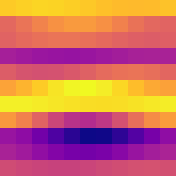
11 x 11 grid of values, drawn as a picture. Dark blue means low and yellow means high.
The grain runs across in streaks. On average the colour sits 60% of the way up the scale. The ninth with the lowest average is the bottom middle.
